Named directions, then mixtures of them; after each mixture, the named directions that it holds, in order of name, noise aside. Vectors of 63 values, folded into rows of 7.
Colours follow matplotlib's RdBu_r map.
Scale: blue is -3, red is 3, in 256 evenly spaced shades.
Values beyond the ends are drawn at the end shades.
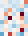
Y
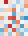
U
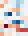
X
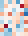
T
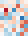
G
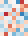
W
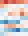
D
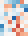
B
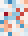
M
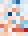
D, U, X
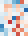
B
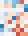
B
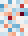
T, Y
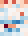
D, T, X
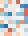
T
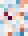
W, Y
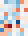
M, W, X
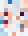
M, T, Y
